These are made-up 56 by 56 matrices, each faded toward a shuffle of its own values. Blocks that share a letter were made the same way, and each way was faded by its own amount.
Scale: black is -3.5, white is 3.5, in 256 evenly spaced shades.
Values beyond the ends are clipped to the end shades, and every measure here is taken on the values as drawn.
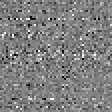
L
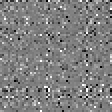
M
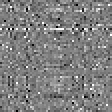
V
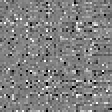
M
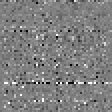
L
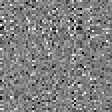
M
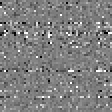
L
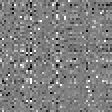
M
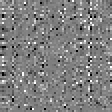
M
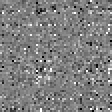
L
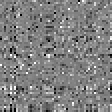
M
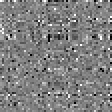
V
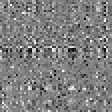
V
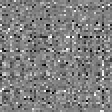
V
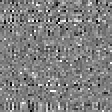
V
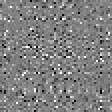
M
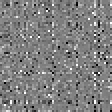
M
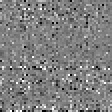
L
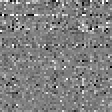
L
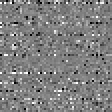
L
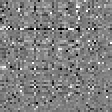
V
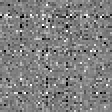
L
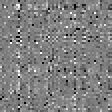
M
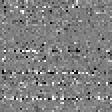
L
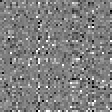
M
